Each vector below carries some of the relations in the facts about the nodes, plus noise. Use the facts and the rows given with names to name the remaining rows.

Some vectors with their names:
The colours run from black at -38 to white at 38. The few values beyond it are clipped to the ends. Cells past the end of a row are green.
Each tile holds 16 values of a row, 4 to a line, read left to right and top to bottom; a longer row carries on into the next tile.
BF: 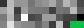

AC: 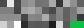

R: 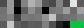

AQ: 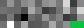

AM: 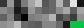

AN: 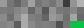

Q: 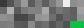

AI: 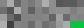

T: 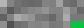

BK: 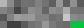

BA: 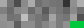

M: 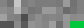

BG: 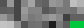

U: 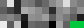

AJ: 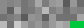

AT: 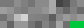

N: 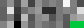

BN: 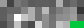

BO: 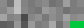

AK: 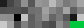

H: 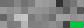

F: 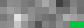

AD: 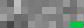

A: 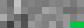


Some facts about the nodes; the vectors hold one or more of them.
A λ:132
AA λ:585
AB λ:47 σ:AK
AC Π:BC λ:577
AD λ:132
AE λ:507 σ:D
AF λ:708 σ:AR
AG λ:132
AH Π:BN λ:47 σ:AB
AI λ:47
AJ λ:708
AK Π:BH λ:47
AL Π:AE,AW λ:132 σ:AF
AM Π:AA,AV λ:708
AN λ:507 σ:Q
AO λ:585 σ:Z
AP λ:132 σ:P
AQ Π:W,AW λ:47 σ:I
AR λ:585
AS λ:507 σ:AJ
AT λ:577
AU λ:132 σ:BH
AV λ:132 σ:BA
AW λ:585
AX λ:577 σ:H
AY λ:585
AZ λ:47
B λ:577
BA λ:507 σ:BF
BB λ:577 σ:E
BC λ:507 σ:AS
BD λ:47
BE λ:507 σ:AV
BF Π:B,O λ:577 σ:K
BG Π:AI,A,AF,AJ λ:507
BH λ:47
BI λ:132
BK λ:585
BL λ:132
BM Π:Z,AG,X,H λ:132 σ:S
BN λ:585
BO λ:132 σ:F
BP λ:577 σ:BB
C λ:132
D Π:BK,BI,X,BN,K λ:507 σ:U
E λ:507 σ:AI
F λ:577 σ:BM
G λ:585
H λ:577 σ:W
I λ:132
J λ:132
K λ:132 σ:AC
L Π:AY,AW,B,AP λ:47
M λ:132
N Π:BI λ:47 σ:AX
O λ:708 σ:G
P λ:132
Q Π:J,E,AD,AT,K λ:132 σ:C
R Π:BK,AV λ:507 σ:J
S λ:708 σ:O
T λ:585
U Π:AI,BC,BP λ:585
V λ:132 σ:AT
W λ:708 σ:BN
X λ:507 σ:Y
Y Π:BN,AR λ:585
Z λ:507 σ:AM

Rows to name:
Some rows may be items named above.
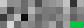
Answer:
AW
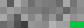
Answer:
K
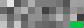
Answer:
BC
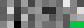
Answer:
N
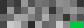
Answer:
AH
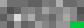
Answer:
AR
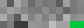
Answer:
K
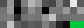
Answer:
R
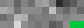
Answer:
BB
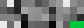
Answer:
U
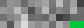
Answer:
O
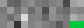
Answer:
X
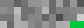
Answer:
S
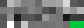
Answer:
L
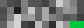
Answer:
Y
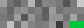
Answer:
AE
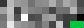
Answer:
BF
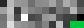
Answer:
BF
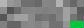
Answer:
AY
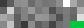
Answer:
BM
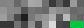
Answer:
AV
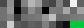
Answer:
R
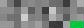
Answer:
E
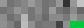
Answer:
Z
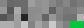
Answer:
W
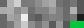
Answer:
B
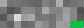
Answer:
AR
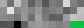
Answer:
BI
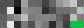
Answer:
D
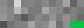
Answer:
AP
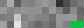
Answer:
BP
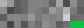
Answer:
AA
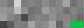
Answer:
AP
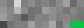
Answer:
AP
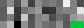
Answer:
N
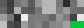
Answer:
BH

